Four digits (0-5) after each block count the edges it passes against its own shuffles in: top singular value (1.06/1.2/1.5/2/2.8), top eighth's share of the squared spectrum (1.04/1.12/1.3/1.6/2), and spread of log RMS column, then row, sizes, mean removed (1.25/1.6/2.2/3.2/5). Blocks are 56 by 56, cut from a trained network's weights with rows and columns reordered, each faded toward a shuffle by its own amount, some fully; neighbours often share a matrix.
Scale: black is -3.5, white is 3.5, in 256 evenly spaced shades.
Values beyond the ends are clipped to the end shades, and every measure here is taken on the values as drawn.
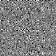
3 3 1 2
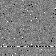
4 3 0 1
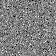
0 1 0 0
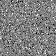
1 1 0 0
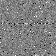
2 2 0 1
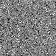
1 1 0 0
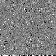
3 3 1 2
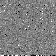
3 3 0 1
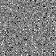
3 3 1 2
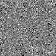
3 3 2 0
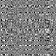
4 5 3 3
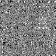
2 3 1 2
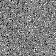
0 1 0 0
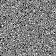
0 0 0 0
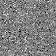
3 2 1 1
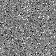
1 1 0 0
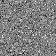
2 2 0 1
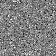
0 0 0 0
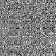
3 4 2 3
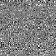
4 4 2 3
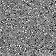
0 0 0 0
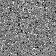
0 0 0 0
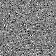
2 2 0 0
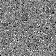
0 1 0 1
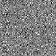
3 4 2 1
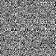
3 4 2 2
